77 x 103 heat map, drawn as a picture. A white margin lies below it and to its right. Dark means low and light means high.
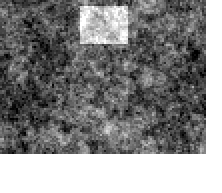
The ninth with the highest average is the top middle. In the top middle lies a patch that is higher than the rest. There are no regular stripes. The texture is blotchy.
